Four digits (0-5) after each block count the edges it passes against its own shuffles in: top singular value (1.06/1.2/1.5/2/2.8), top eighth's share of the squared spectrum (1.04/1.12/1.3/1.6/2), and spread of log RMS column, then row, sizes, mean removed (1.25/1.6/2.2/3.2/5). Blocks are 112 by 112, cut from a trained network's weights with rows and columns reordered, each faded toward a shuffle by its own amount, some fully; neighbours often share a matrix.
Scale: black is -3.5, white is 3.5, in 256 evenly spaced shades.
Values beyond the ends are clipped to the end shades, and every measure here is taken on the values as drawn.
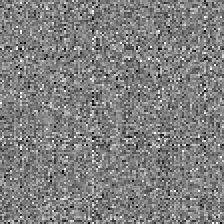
4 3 2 2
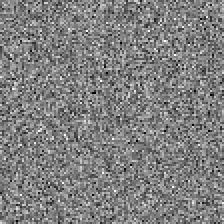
2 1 0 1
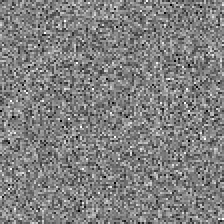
0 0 0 0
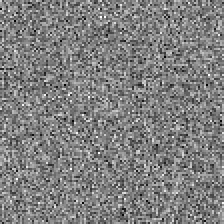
2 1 0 0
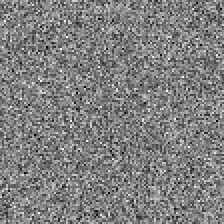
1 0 0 0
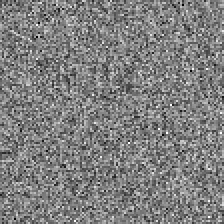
2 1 0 0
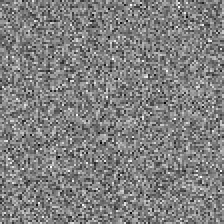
1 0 0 0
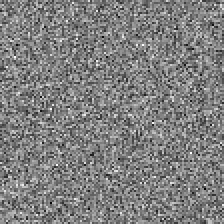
1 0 0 0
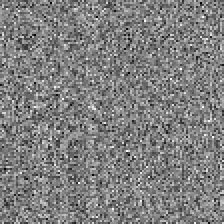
3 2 0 1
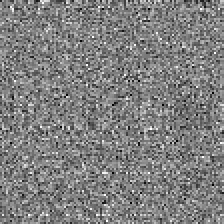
4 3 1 2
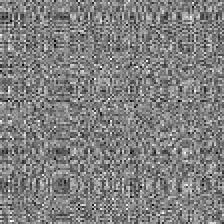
5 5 2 3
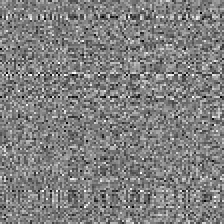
5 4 1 3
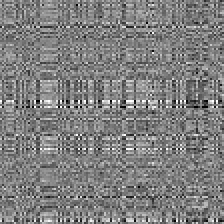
5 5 2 4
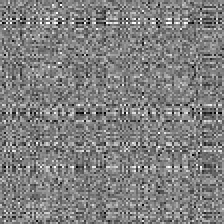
5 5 2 4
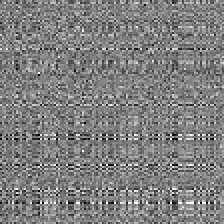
5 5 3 4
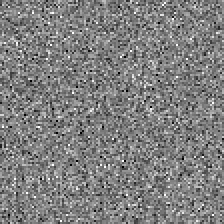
2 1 0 0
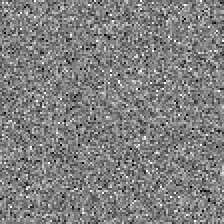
0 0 0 0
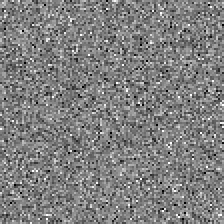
1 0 0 0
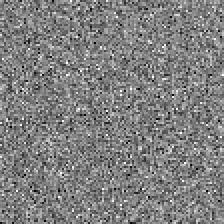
3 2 0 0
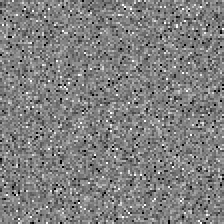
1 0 0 0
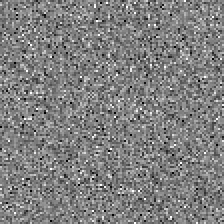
2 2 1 0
